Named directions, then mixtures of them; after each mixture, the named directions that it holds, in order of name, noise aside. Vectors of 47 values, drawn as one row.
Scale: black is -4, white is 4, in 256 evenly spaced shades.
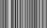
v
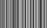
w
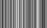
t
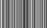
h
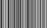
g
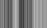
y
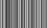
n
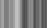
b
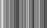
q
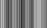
n, q, y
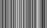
t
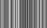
b, v, y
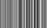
w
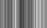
y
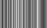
t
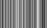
t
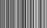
w, y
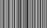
g, h, n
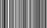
g, n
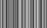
n, w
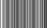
h, q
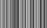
q, w
